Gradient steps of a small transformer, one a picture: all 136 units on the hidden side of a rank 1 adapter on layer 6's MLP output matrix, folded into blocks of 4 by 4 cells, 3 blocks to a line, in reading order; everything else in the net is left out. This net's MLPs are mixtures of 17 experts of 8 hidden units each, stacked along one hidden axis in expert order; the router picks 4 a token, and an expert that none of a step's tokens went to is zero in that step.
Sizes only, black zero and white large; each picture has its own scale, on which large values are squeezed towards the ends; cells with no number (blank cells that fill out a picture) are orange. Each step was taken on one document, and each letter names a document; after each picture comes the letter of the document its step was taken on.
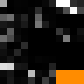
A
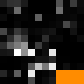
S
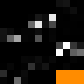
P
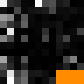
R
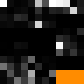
A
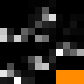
P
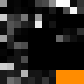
A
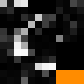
S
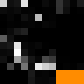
S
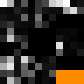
A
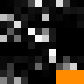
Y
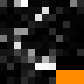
S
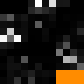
R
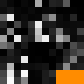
R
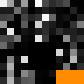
R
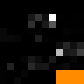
P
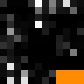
R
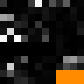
R
